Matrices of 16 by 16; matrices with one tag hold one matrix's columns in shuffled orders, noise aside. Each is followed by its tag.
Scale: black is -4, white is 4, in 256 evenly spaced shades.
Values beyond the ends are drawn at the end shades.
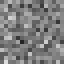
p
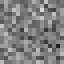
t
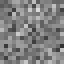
t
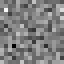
t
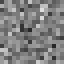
t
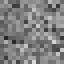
p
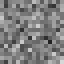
p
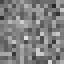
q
